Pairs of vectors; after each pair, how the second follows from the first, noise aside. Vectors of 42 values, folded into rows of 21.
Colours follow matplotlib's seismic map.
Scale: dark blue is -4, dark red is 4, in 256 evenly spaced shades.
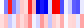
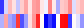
wrapped around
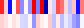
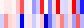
shuffled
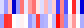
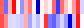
shuffled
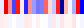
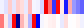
wrapped around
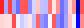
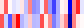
wrapped around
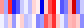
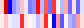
shuffled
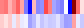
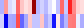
shuffled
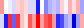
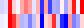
shuffled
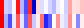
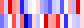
shuffled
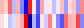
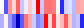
shuffled
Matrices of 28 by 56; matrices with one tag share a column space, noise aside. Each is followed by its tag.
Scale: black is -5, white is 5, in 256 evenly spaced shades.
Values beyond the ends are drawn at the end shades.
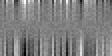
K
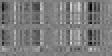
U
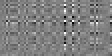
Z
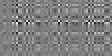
Z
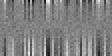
K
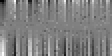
K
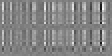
U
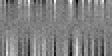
K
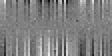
K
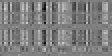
U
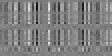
U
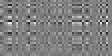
Z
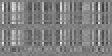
U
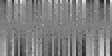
K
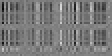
U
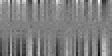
K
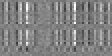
U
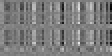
U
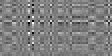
Z
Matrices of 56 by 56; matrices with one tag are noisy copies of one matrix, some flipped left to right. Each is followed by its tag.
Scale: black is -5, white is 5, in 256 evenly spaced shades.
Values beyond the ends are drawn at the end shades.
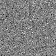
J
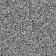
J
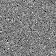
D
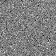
D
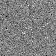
J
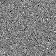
D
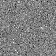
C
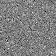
D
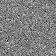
D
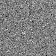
J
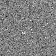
J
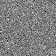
D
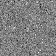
C
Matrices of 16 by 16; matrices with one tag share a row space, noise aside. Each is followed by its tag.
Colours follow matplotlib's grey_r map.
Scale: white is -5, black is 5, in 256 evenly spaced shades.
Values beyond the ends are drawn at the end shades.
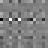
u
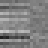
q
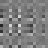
u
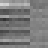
q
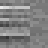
q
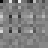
u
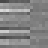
q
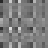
u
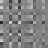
u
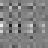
u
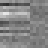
q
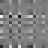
u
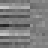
q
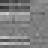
q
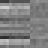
q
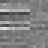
q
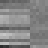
q
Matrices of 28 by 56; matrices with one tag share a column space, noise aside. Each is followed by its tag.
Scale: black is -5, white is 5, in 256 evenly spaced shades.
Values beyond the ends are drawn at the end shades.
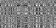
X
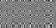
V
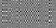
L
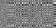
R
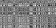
X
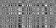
X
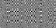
L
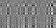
X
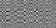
L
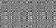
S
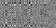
R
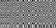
V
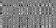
X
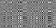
S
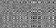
S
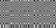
V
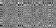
R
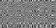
V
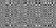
R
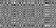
R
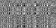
X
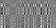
X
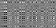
S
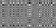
R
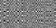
L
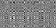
S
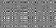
S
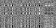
X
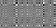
R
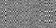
L
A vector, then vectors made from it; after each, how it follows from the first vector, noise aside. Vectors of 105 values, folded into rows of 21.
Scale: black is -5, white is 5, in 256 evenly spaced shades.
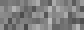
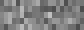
wrapped around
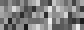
scaled up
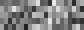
scaled up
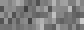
wrapped around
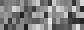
scaled up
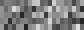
scaled up
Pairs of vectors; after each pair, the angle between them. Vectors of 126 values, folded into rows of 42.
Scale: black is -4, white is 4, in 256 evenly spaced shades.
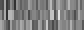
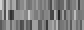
nearly opposite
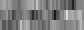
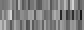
partly opposed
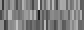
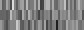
partly aligned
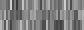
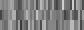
orthogonal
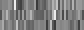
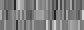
nearly opposite
